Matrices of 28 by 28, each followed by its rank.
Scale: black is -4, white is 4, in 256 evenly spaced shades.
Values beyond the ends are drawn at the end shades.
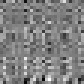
three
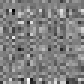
three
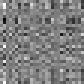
three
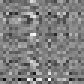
three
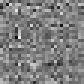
five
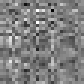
three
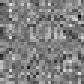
five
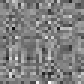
five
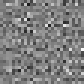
five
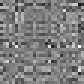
five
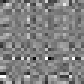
three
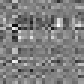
three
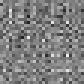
five
